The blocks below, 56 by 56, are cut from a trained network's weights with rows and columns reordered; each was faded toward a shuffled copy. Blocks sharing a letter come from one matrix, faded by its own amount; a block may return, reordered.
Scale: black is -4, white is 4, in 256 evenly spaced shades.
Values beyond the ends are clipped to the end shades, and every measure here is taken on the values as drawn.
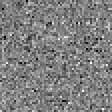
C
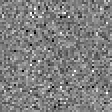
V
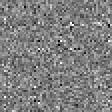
V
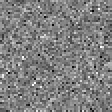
C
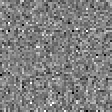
V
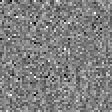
V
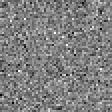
C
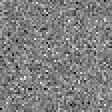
C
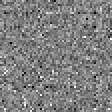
V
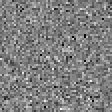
C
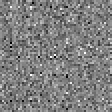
V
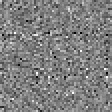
V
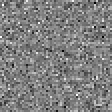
C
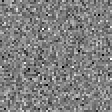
C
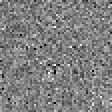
V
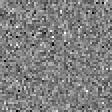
V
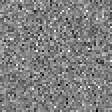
C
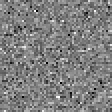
C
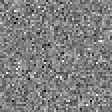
C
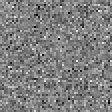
C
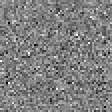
C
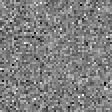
C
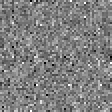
V
